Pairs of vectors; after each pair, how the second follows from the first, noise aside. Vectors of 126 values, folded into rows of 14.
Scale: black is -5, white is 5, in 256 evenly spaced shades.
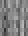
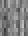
copied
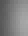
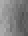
negated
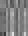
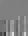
partly zeroed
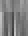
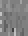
partly zeroed
